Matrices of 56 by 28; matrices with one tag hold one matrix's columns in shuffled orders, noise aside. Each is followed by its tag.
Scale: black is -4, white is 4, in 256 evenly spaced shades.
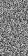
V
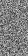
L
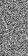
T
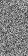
L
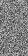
L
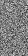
L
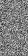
T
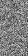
V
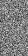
V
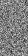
L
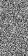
V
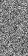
L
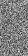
L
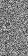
T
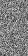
V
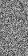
V
